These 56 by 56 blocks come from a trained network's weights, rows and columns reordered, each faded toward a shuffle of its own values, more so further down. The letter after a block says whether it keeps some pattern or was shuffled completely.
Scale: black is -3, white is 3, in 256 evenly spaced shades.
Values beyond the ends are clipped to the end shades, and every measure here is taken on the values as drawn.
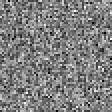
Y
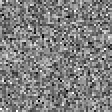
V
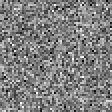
V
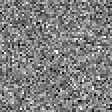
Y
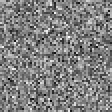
V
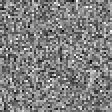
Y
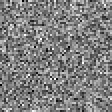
Y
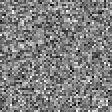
Y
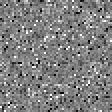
Y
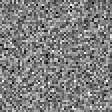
Y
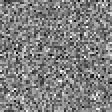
Y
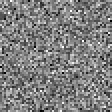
V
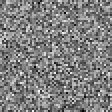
Y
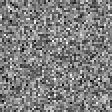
V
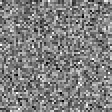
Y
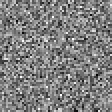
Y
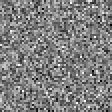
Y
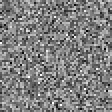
V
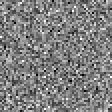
Y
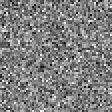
Y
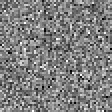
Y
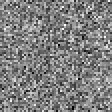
V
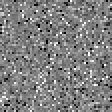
V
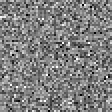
Y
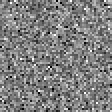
V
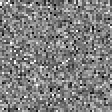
Y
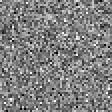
V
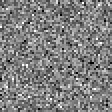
V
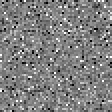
Y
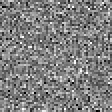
Y
